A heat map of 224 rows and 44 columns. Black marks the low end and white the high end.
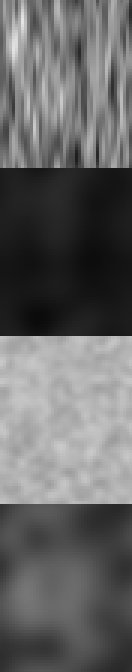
It is made of 4 by 1 panels. Panel 1,1: middling, streaked downward, strong in contrast. Panel 2,1: very low, smooth, faint in contrast. Panel 3,1: high, blotchy, faint in contrast. Panel 4,1: low, smooth.
